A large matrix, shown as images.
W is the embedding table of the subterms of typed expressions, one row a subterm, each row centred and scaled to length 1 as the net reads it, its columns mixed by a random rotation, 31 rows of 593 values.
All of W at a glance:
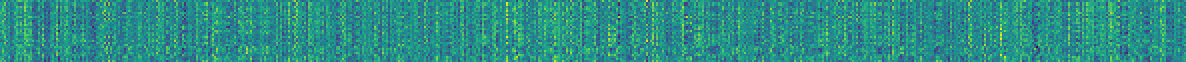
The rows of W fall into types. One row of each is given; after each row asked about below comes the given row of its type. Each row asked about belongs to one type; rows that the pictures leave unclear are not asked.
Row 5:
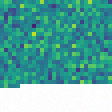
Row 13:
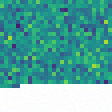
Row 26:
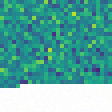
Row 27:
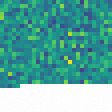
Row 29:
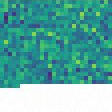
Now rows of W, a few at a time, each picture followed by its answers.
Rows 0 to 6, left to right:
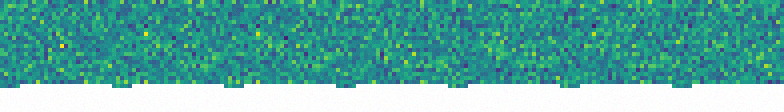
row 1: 5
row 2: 5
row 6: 13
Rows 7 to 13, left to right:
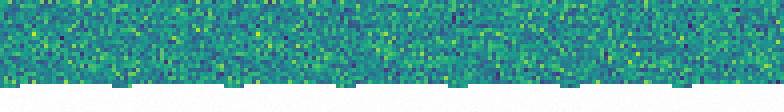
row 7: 5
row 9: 5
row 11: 29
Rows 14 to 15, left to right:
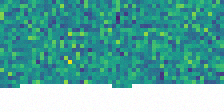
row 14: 27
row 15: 29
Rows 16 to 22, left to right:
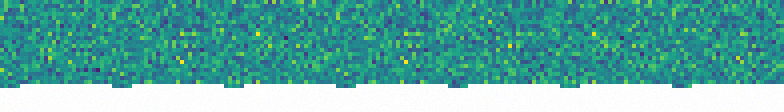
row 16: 26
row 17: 27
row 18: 5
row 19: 27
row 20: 27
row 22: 27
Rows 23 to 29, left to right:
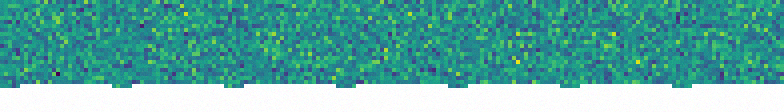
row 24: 26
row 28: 29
